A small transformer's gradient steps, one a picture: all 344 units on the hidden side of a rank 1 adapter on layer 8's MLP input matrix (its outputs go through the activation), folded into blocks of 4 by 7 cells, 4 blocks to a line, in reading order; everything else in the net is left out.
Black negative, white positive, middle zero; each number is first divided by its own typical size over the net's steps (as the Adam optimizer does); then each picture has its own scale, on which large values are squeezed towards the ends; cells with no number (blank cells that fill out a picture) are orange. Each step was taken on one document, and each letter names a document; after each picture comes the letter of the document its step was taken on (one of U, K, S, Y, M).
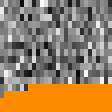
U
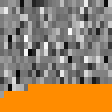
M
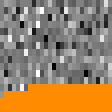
M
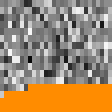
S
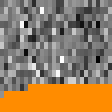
M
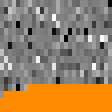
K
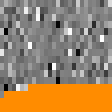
K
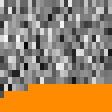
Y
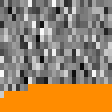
Y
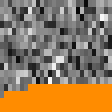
S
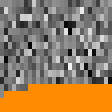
M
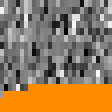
U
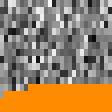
Y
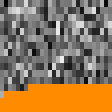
U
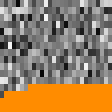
U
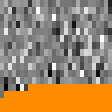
K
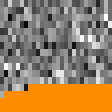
M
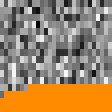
Y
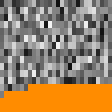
S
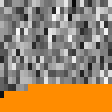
Y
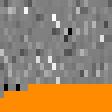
K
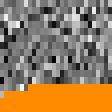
U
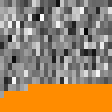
M
